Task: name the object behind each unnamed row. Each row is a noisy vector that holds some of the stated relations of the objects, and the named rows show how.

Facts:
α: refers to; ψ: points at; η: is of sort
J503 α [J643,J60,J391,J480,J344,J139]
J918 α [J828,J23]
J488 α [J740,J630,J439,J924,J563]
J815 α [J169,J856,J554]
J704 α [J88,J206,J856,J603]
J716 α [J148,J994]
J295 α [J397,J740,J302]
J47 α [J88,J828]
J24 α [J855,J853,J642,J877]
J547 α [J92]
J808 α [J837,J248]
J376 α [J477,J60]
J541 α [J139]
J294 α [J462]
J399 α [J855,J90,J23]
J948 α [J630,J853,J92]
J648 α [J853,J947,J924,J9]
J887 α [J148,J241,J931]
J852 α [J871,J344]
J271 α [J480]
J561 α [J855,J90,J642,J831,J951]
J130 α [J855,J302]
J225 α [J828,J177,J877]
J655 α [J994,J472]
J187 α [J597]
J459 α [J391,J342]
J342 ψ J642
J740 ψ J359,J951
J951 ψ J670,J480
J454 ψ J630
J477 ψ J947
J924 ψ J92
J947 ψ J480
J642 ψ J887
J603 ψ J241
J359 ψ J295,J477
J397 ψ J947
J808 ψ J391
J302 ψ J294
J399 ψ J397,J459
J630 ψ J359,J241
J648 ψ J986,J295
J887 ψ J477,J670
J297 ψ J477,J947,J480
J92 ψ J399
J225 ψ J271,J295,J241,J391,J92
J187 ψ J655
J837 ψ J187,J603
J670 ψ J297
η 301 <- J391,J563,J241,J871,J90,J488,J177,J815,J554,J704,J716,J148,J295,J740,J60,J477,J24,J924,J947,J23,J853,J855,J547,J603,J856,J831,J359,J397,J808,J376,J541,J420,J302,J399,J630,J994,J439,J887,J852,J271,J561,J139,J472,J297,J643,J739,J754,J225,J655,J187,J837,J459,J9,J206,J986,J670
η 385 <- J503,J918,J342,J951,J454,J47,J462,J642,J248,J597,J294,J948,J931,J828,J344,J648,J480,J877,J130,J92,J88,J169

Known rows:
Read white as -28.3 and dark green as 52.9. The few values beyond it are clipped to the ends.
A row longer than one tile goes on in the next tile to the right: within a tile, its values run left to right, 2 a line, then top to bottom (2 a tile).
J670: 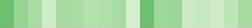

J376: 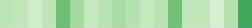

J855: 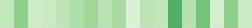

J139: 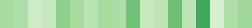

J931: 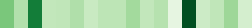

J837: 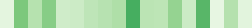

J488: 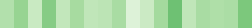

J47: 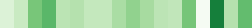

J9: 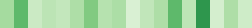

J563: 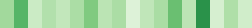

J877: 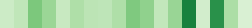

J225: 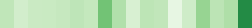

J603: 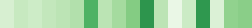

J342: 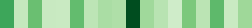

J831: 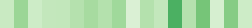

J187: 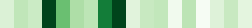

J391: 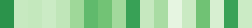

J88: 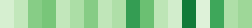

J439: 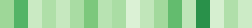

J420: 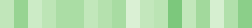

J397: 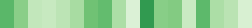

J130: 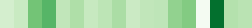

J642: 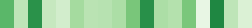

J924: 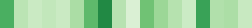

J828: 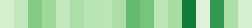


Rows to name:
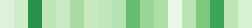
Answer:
J454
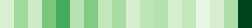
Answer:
J815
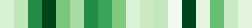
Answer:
J597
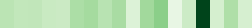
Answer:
J630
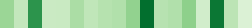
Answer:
J951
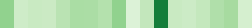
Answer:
J295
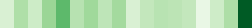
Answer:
J704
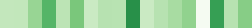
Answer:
J503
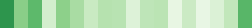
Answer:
J887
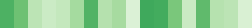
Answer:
J947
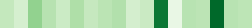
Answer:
J648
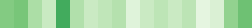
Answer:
J716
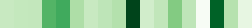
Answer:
J294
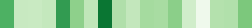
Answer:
J459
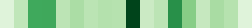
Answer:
J462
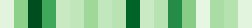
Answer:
J248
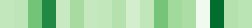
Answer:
J948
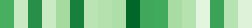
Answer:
J480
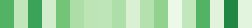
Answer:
J241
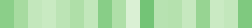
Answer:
J297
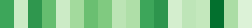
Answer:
J92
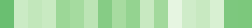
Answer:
J271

